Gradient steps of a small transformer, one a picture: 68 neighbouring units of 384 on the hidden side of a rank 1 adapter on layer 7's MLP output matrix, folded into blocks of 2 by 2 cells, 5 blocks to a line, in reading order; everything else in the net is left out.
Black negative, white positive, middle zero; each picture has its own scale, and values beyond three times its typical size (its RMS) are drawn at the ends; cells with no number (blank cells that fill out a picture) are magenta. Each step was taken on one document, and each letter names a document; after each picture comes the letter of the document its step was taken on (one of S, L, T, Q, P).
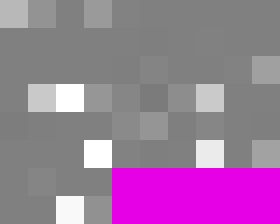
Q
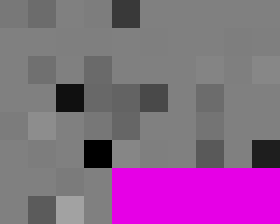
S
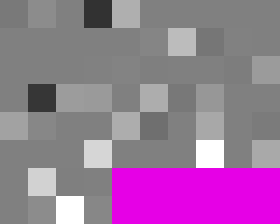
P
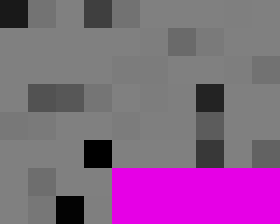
Q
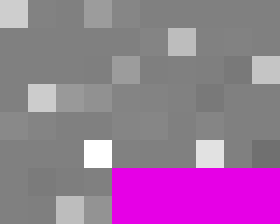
P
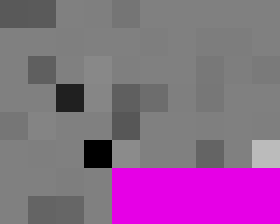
S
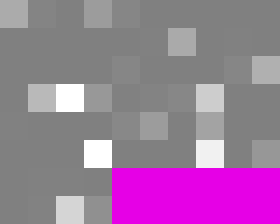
P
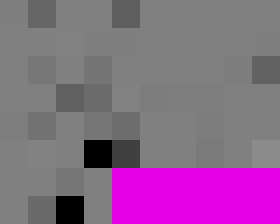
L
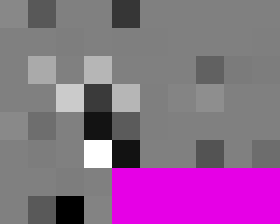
L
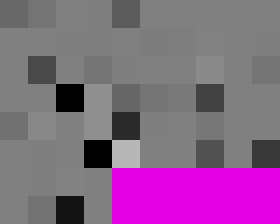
S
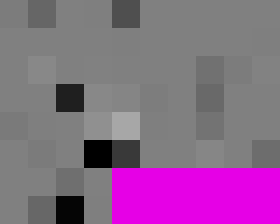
L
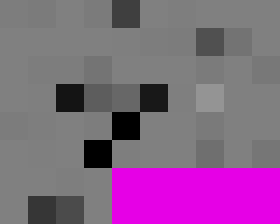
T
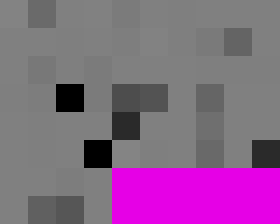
T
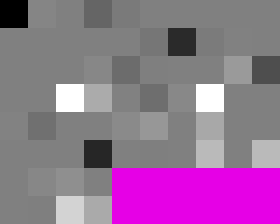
P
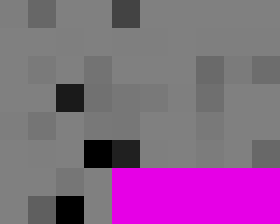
L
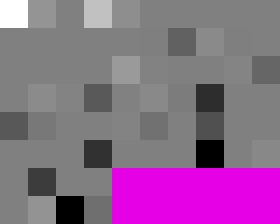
Q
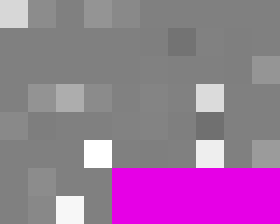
Q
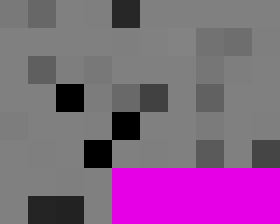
T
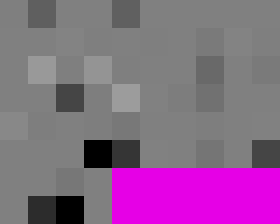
S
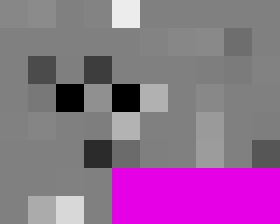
T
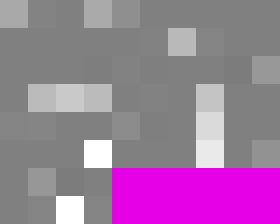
P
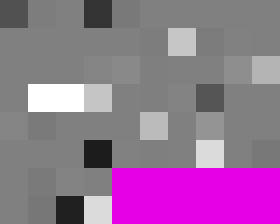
P
